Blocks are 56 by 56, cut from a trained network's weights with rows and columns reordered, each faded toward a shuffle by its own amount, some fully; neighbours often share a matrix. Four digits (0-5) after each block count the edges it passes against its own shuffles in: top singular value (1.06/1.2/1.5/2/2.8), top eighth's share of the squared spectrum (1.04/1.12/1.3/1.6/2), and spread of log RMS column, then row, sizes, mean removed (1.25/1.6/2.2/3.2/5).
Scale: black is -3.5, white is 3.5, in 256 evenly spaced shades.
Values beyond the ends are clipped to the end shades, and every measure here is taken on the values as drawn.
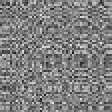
4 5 1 3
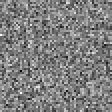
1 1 0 0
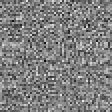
3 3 0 1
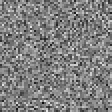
3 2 0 0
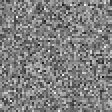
0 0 0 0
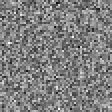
1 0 0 0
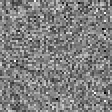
3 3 0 1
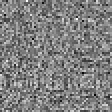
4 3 0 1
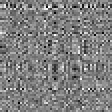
4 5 2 3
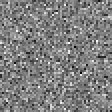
2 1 0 0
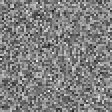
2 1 0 0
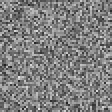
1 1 0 0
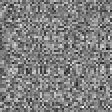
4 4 1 2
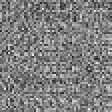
4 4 1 0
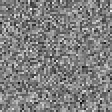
3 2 0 0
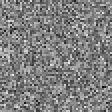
1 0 0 0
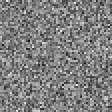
0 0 0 0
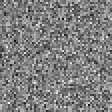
2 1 0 0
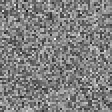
1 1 0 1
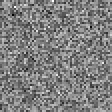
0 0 0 0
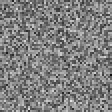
1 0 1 0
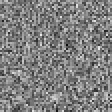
3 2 0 0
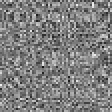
4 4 2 2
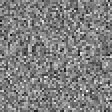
3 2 0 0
